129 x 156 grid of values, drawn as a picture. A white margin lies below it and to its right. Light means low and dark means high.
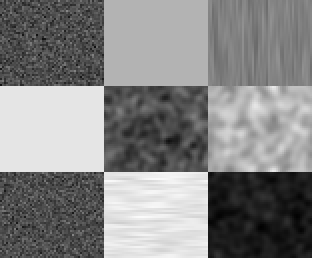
It is made of 3 by 3 panels. Panel 1,1: high, fine-grained. Panel 1,2: low, flat. Panel 1,3: middling, streaked downward, faint in contrast. Panel 2,1: very low, flat. Panel 2,2: high, blotchy. Panel 2,3: low, blotchy. Panel 3,1: high, fine-grained. Panel 3,2: very low, streaked across, faint in contrast. Panel 3,3: very high, blotchy, faint in contrast.
